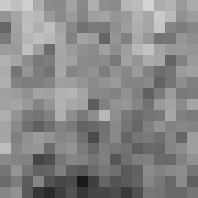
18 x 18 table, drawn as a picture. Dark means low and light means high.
Stripes: none. Odd rows or columns: none. Ninth with the lowest average: bottom middle. Slope: up to the top.
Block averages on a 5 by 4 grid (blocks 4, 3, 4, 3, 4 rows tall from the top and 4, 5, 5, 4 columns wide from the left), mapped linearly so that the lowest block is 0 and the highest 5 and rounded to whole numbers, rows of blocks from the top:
5444
4343
4433
3223
2012
